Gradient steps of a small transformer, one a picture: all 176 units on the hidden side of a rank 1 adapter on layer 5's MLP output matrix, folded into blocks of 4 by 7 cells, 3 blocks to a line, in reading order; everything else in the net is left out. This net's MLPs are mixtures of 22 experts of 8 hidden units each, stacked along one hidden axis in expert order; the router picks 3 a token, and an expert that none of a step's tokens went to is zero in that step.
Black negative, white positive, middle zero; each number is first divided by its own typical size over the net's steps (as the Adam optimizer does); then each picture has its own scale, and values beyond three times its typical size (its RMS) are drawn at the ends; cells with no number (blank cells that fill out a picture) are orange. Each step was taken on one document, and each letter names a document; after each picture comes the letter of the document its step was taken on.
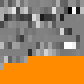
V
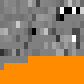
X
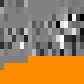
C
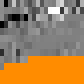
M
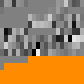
C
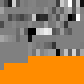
M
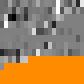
X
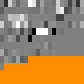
M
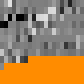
M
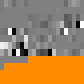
C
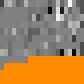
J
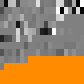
M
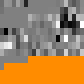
C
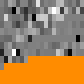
X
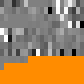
J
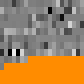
J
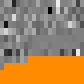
J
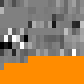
C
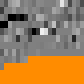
X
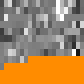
J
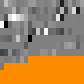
X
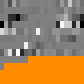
J
